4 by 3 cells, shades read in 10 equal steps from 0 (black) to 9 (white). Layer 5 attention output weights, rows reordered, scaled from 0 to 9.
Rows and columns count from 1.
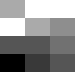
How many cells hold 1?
0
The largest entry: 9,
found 3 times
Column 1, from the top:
6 9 3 0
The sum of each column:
18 20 21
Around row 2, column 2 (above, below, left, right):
9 3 9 5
